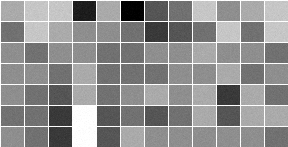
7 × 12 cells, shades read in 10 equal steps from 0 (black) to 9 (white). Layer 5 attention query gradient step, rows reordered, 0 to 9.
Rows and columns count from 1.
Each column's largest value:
6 7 7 9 6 6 6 5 7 7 6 7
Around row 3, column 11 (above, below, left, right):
4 4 5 4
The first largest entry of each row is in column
2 2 9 4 4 4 4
